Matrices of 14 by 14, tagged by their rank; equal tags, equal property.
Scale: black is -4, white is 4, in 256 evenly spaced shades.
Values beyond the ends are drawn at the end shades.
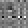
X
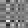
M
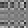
M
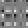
M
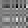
M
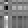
M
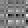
M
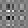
M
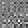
X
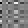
M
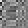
X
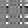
M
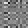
X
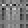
X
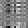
X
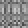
X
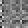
X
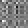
X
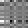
M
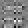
X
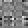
X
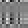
M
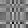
M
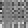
X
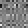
X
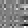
X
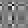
M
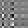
M
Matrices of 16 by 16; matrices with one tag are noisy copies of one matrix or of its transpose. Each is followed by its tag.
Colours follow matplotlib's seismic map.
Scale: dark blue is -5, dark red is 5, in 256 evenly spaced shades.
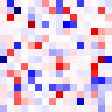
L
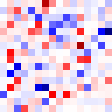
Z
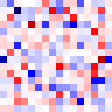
L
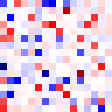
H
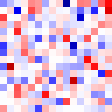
H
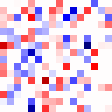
Z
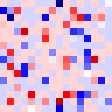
L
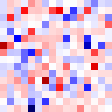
Z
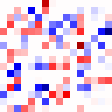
Z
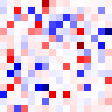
Z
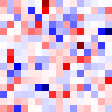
Z
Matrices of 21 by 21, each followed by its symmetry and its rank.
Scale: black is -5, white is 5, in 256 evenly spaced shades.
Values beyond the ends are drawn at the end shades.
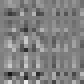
neither, rank two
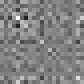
symmetric, rank three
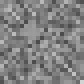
symmetric, full rank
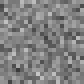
neither, full rank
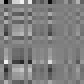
neither, rank one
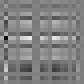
neither, rank one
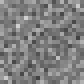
symmetric, full rank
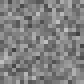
neither, full rank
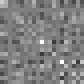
symmetric, rank three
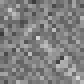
symmetric, full rank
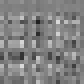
neither, rank two
